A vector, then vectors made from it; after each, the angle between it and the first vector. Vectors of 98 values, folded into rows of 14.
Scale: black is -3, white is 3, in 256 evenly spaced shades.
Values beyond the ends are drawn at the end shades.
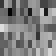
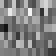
nearly opposite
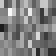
nearly opposite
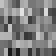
partly opposed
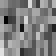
orthogonal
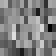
orthogonal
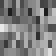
nearly parallel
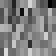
partly aligned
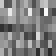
nearly opposite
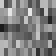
nearly opposite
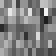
nearly opposite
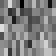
partly aligned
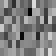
partly aligned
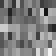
nearly parallel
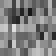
partly aligned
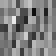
orthogonal
